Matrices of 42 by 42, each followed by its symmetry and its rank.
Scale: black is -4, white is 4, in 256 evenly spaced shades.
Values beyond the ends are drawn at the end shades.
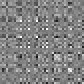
symmetric, rank three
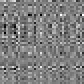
neither, rank three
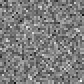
symmetric, full rank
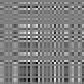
neither, rank one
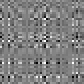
neither, rank two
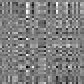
neither, rank three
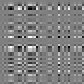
neither, rank one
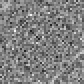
symmetric, full rank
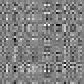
neither, rank three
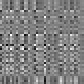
neither, rank two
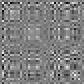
symmetric, rank three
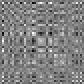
symmetric, rank three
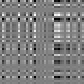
neither, rank one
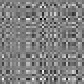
neither, rank two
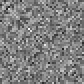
symmetric, full rank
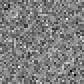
symmetric, full rank
